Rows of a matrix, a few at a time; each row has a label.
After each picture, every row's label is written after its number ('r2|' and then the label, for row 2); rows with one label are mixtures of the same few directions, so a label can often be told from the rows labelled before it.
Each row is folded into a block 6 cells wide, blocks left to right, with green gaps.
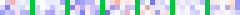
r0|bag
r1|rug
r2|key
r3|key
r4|bag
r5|key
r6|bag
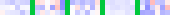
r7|key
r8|bag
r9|bag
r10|rug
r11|bag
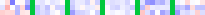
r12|bag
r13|key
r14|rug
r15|rug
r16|key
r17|key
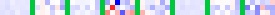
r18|bag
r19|bag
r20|bag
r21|bag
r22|rug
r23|bag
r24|bag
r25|key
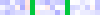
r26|bag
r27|key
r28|bag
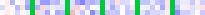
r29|bag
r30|key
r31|key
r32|bag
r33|bag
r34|rug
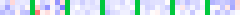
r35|bag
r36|rug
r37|bag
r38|rug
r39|rug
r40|bag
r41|bag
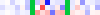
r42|bag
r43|bag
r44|bag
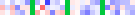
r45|key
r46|bag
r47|rug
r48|key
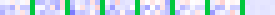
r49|key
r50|bag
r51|rug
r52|bag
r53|bag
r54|key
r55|key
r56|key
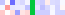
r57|bag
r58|bag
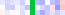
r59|rug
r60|bag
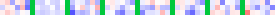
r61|bag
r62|bag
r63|rug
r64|rug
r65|key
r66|rug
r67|bag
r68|rug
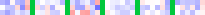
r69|bag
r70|key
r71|rug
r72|rug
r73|bag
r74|bag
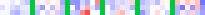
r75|rug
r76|bag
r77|rug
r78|rug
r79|rug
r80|bag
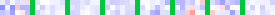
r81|key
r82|key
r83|rug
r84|key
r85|rug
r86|rug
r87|key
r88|key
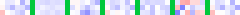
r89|rug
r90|key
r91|rug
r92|rug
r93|key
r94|key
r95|rug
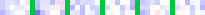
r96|rug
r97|rug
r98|key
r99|bag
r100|rug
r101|bag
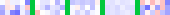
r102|rug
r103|rug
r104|bag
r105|key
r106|bag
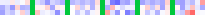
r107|key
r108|key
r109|bag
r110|key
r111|bag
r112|rug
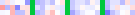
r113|key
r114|rug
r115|rug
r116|rug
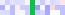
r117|key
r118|key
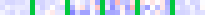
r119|key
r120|rug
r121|rug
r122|bag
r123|bag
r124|bag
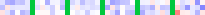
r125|key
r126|bag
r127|bag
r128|key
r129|key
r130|rug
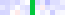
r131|rug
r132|bag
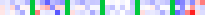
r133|key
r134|key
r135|key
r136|bag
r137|key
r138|rug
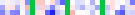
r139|rug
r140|rug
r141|rug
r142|rug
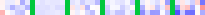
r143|rug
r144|key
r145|key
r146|rug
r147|rug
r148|rug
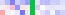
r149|key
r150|key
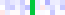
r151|rug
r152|bag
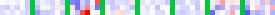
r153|bag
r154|rug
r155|rug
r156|rug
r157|key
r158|bag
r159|key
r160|rug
